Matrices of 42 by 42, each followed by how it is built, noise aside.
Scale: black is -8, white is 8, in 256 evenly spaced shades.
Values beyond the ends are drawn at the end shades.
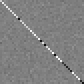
diagonal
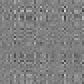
low rank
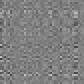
low rank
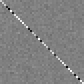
diagonal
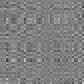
low rank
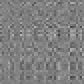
low rank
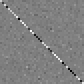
diagonal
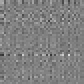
low rank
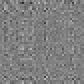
low rank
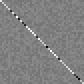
diagonal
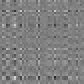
low rank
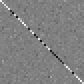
diagonal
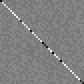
diagonal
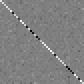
diagonal
